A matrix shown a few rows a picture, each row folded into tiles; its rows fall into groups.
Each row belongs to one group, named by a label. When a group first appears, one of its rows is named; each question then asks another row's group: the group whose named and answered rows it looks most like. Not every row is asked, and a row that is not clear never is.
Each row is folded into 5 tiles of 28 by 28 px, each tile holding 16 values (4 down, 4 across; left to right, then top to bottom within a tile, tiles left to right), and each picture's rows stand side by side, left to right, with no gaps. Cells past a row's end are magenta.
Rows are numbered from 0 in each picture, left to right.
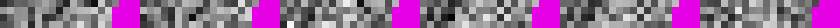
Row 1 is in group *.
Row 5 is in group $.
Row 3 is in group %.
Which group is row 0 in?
*
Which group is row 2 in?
%
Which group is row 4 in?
%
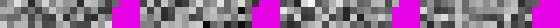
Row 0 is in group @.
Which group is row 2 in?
%
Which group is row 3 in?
$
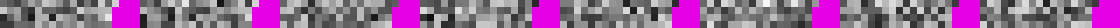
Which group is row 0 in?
*
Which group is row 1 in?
*
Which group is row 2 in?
@
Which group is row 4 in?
@
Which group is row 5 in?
%
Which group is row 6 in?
@
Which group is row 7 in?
@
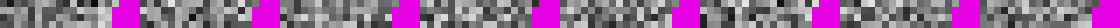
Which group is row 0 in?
*
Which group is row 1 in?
*
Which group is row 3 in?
$
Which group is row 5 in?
*
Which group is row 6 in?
%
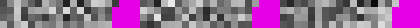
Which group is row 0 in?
@
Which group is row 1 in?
%
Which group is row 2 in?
*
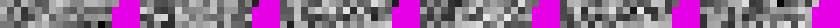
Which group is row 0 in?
%
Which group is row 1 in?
$
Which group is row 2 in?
@
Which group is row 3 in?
%
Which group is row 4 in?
@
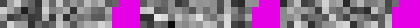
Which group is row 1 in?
$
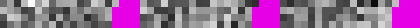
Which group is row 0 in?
*
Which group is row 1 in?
$
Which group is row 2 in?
*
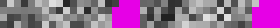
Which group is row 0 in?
@
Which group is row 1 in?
%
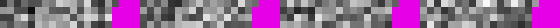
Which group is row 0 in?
$
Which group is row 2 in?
$
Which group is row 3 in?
%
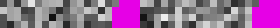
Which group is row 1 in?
$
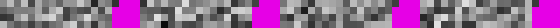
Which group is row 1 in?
$
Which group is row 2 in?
@
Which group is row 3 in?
$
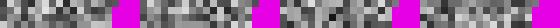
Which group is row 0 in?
@
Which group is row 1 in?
@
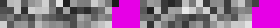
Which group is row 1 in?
@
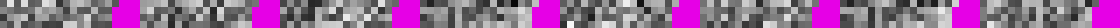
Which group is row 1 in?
@
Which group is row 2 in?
%
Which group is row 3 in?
*
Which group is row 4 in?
%
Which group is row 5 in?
$
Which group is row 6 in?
*
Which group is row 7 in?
@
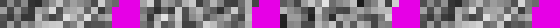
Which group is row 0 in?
%
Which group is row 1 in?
$
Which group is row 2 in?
*
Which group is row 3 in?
%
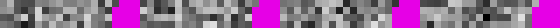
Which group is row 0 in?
$
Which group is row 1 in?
$
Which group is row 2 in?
@
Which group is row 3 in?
*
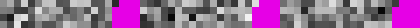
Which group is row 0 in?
$
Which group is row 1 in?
*
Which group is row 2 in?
@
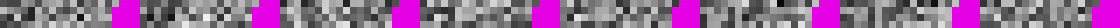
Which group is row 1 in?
%
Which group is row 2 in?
@
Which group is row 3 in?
$
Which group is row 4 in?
$
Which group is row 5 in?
*
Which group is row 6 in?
*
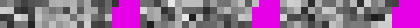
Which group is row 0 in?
$
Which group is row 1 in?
*
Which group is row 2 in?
@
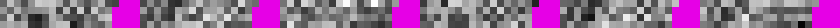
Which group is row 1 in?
%
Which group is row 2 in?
%
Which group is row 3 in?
@
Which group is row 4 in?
%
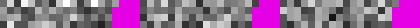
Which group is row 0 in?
%
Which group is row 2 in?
*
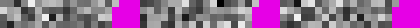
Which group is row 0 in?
*
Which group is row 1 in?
*
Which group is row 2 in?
%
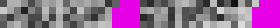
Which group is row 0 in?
@
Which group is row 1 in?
*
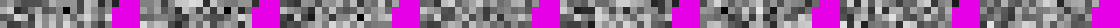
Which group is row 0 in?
$
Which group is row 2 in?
%
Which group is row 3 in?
%
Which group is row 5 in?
@
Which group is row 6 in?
$
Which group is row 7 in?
%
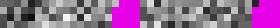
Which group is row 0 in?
%
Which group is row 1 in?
$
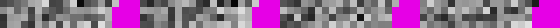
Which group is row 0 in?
*
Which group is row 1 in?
*
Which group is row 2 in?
%
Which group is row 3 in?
@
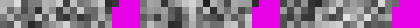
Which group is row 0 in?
@
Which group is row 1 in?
@
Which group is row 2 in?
%
